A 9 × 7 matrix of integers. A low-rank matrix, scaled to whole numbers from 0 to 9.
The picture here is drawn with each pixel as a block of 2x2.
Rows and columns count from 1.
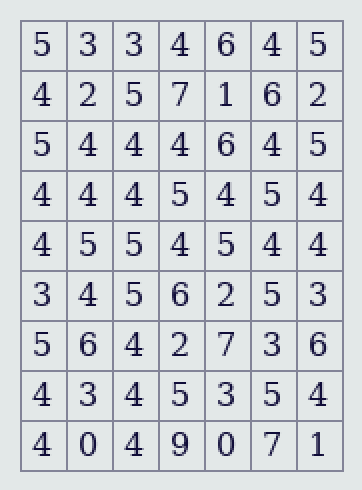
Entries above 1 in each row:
7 6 7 7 7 7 7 7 4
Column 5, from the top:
6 1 6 4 5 2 7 3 0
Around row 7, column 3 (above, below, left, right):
5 4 6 2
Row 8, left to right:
4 3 4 5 3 5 4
